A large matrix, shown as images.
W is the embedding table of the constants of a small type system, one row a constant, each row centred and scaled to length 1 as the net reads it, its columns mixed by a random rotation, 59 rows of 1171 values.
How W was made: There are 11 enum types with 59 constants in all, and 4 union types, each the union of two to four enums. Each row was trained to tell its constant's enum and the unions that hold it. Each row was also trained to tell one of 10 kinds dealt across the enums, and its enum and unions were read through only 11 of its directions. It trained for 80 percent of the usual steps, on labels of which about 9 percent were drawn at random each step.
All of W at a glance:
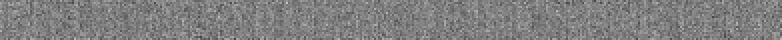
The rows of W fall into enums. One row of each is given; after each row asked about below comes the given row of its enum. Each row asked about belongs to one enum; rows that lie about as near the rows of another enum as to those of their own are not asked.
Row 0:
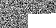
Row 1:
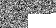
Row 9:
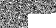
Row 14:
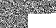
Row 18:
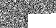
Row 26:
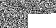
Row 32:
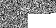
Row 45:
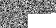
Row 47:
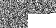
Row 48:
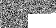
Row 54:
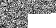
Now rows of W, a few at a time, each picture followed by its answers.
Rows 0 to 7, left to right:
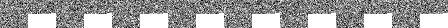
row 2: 18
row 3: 47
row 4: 0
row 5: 32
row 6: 47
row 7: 18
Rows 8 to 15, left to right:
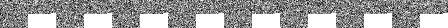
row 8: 1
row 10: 32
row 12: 9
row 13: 45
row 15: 1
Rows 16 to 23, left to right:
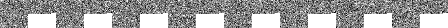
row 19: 0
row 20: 32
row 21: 26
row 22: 1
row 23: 45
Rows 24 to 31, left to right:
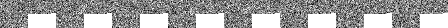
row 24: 26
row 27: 9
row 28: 48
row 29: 45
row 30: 1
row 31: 48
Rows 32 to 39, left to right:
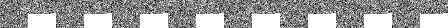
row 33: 9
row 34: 9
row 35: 32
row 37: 18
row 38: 9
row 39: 26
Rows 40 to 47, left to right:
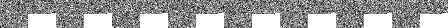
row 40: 26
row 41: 0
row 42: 48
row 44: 54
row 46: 32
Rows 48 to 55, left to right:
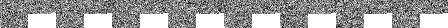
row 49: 14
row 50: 18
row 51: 0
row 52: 45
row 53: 48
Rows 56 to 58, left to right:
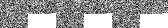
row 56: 14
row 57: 47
